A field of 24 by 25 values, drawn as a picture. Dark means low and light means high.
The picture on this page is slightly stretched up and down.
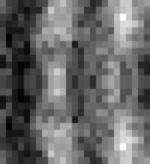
It is mirror symmetric from top to bottom. Stripes running up and down repeat 2 times from left to right. The middle left is the ninth with the lowest average. The grain runs up and down.
